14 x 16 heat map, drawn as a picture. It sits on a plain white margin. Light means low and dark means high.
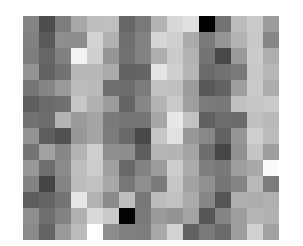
On average the colour sits 40% of the way up the scale. Stripes running up and down repeat 3 times from left to right. The histogram is bell-shaped.
